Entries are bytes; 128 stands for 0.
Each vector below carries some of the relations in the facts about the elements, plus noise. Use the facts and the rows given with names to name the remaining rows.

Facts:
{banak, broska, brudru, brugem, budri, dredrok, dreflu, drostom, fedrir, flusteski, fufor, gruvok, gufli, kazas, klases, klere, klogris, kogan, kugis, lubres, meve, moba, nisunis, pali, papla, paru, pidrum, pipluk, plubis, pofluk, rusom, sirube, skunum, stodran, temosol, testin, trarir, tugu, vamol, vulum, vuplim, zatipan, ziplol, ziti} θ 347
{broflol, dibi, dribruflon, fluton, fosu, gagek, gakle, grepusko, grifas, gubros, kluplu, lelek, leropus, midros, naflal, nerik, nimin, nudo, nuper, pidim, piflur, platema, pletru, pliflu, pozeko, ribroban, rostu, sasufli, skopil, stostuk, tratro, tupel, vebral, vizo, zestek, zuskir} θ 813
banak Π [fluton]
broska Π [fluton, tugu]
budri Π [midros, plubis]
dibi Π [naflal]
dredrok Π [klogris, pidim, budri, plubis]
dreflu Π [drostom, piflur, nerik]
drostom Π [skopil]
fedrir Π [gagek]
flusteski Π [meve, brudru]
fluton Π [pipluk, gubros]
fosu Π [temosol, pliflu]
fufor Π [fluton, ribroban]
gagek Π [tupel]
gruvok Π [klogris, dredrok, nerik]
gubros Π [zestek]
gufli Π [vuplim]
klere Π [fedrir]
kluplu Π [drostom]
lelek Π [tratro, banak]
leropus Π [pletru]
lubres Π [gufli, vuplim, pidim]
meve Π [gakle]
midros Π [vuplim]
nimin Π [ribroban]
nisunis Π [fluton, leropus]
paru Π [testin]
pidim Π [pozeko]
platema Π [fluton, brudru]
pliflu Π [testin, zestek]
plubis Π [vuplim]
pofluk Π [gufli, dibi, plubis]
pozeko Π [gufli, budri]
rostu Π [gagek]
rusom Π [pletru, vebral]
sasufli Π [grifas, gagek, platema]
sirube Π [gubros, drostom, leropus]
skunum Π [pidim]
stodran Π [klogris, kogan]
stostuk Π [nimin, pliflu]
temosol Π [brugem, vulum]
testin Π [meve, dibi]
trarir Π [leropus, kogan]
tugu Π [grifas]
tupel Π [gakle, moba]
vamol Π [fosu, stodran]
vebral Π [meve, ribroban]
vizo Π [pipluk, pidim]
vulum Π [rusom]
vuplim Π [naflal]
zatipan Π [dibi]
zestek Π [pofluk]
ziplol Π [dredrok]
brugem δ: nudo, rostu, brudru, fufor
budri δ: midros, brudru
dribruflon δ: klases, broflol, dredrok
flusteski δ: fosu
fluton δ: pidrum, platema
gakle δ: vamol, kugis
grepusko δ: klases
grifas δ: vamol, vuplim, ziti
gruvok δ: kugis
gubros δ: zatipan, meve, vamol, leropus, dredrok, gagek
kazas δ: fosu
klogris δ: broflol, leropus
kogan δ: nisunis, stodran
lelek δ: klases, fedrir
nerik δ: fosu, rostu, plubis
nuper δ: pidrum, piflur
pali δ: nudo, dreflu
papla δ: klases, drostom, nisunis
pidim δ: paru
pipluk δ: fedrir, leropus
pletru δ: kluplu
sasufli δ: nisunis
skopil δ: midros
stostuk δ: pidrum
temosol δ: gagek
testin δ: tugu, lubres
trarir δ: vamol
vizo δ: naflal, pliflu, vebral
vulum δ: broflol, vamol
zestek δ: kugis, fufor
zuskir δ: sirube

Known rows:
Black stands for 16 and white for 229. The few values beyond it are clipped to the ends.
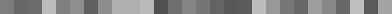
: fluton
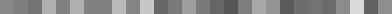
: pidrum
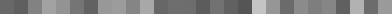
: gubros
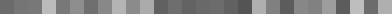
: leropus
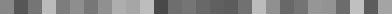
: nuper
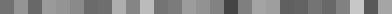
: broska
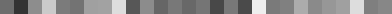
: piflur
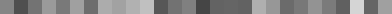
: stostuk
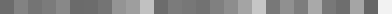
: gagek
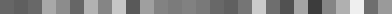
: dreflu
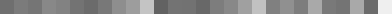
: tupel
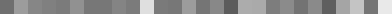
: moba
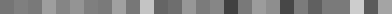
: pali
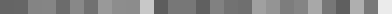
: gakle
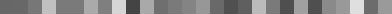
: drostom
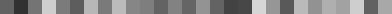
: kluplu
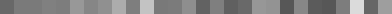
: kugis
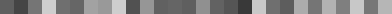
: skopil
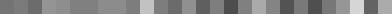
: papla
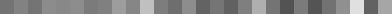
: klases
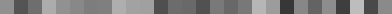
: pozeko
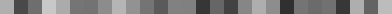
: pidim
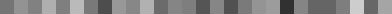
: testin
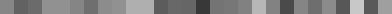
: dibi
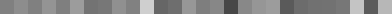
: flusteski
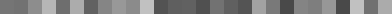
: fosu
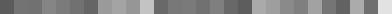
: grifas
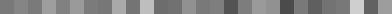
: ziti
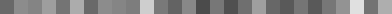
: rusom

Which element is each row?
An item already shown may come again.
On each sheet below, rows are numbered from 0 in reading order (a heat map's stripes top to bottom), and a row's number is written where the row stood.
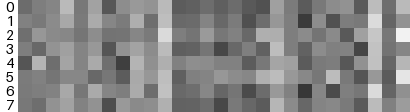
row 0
ribroban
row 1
stodran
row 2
moba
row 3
pliflu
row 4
tugu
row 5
rostu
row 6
stodran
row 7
nimin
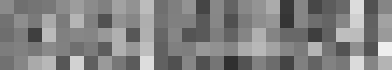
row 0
zatipan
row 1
testin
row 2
sirube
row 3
rostu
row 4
brugem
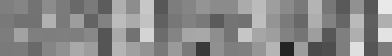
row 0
rostu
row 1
platema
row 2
fedrir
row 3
lubres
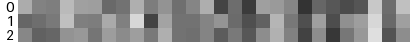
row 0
paru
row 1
drostom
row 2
gruvok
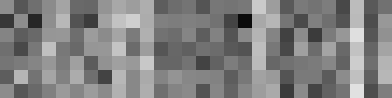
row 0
vizo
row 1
lelek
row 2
gruvok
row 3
nerik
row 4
vebral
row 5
tugu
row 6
ziplol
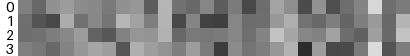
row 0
klogris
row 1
zuskir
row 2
sasufli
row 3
lubres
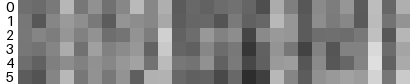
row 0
leropus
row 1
zestek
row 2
flusteski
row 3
kogan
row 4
trarir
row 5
pletru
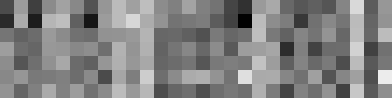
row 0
banak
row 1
tratro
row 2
grepusko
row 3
skunum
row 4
vizo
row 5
klere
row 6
naflal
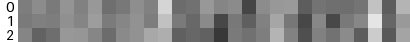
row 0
flusteski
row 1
vamol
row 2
dibi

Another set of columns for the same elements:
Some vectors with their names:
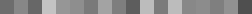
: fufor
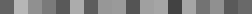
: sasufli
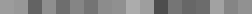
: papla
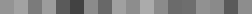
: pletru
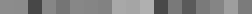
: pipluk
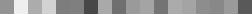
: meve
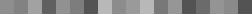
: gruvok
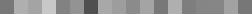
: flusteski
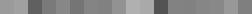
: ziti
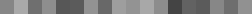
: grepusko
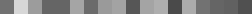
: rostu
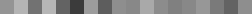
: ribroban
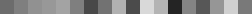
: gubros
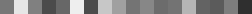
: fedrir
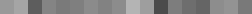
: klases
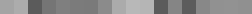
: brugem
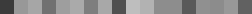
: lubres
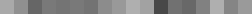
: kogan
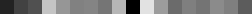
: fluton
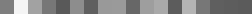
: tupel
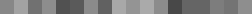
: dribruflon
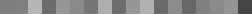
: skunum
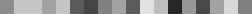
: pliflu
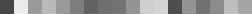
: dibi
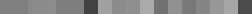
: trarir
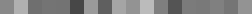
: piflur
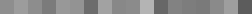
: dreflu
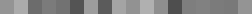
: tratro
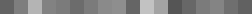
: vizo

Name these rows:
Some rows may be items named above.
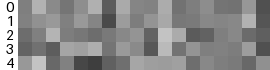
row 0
klere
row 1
vamol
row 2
vizo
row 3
broska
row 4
gakle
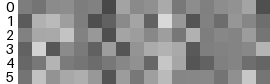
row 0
trarir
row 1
stostuk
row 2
flusteski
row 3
naflal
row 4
vizo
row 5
zatipan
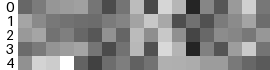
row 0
gubros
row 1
klogris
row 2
skopil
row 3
gubros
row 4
vebral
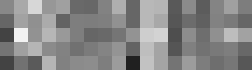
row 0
fosu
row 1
lelek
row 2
dibi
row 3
kluplu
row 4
platema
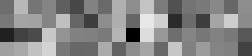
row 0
nuper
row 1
zestek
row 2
fluton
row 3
rusom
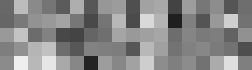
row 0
sasufli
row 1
gubros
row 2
gakle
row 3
leropus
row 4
testin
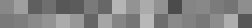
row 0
grifas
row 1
sirube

